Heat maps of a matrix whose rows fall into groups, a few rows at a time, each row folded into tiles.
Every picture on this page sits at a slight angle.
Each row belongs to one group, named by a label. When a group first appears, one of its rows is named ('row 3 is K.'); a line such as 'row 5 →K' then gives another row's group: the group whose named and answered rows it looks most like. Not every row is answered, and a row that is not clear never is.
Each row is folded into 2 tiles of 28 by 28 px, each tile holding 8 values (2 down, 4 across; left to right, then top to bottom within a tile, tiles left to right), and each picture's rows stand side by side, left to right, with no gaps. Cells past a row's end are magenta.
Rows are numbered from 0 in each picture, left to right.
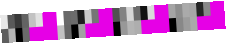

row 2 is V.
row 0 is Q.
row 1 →Q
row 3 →V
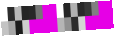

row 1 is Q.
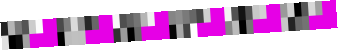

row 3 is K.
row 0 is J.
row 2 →Q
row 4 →Q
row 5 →J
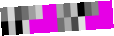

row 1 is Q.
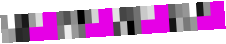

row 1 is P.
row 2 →Q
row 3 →V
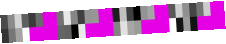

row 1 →K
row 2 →P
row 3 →J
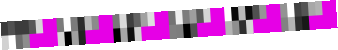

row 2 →K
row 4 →Q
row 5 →J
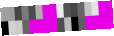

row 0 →V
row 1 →Q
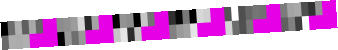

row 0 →P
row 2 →P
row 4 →J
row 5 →K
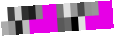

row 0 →Q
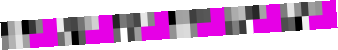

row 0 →P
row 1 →Q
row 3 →P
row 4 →K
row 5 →K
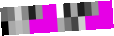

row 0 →V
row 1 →Q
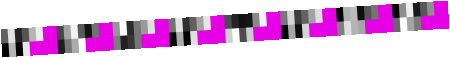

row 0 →K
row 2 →J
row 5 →K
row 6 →P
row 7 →P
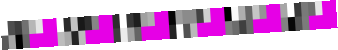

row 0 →Q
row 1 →Q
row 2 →P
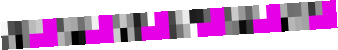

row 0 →Q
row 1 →J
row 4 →J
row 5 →V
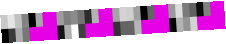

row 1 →V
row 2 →V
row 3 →V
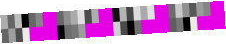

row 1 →V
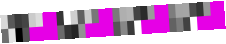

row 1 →J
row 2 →K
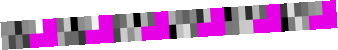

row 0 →J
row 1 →J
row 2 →P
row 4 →P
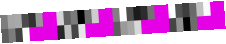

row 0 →K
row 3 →Q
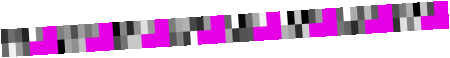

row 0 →P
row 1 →V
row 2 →P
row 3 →K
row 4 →J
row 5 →Q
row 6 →J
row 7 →P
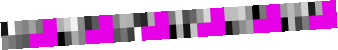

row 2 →K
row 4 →V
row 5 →V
